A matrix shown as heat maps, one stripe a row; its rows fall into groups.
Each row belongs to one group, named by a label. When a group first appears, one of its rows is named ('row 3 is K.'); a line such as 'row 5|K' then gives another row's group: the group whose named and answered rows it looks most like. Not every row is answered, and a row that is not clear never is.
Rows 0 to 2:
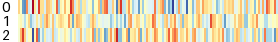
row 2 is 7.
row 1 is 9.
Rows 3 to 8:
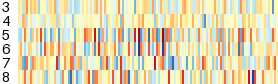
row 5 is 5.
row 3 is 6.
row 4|7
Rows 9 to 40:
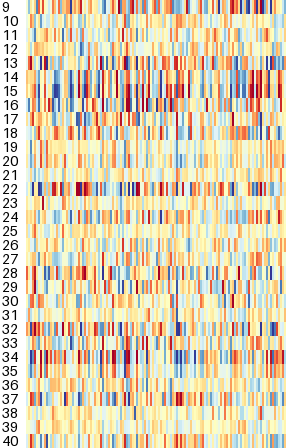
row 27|5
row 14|5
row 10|7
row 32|6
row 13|7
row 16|5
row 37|7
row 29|6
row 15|5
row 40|7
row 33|5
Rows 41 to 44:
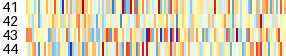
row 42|9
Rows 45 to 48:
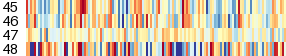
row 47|7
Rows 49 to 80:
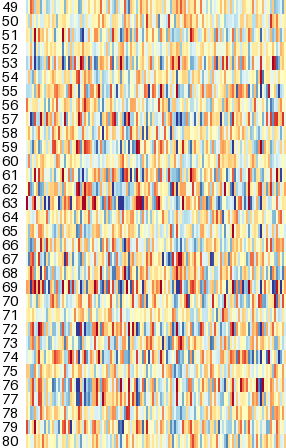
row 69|6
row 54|9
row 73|7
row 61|6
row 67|7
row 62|9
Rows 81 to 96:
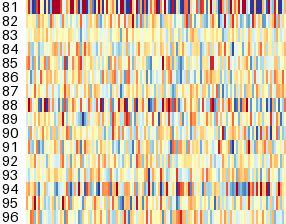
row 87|6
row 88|7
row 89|6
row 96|7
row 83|6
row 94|5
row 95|6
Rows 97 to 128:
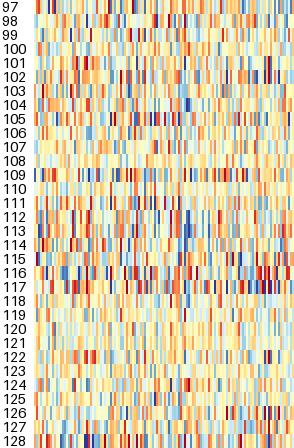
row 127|5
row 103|6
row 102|9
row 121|7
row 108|9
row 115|9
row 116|5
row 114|6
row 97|7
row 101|9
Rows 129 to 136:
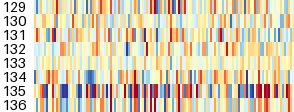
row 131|7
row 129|5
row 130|6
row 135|5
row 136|5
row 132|9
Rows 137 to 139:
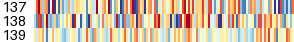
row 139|5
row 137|7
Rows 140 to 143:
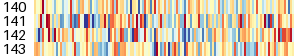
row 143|5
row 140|6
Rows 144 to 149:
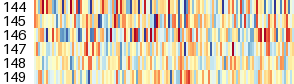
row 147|9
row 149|7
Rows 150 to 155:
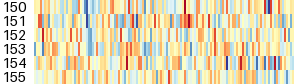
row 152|6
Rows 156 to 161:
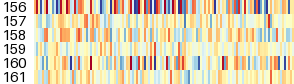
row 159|5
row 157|9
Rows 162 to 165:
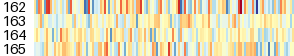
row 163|7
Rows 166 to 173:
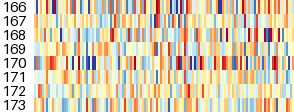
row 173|5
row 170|6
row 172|7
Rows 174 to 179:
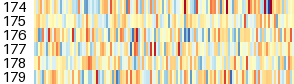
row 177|5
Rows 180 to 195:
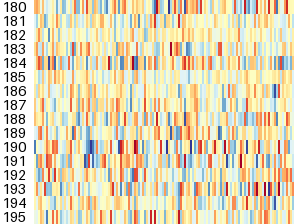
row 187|6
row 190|6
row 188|5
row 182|7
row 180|5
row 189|7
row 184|7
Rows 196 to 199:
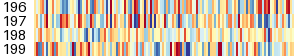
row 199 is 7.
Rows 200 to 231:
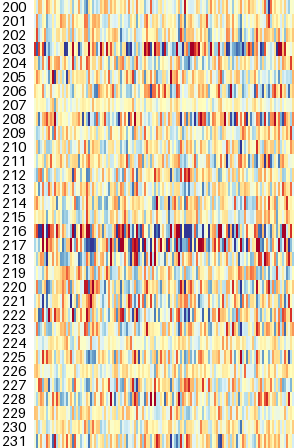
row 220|9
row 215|5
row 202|9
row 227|7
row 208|6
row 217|6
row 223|9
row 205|7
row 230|9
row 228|5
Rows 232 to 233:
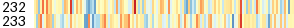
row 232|6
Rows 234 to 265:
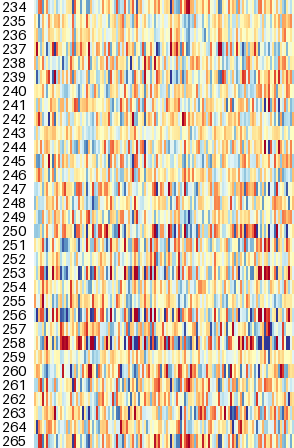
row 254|6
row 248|6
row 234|7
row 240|5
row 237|7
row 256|5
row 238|6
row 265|7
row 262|6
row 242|7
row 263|6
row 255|6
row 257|9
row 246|7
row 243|6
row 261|7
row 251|5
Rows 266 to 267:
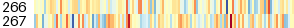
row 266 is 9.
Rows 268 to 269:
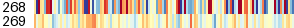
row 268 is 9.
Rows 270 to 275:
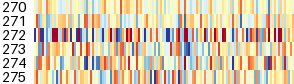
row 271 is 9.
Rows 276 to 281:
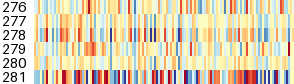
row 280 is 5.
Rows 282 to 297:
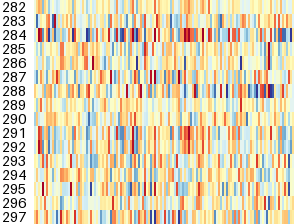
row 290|6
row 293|6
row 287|5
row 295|6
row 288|9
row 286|9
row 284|7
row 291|7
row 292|7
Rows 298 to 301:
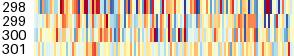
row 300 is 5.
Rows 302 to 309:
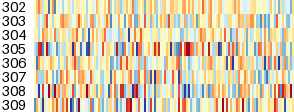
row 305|7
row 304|6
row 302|7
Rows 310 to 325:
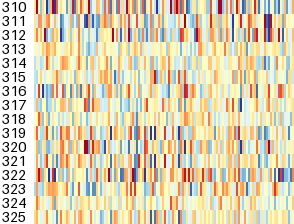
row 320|9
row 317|9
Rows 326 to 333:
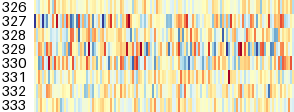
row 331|7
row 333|5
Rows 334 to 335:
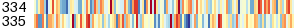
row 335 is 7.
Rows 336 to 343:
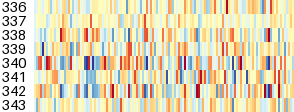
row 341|6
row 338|9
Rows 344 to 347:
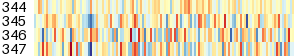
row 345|6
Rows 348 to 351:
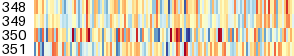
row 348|5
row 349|5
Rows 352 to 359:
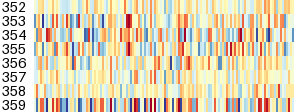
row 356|7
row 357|5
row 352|5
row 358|9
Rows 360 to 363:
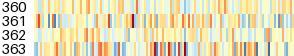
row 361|7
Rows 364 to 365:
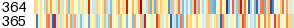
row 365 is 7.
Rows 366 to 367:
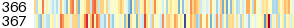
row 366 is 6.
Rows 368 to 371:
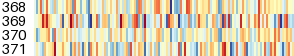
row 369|6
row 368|7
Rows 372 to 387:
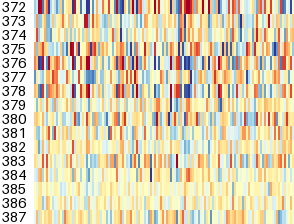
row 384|7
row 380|5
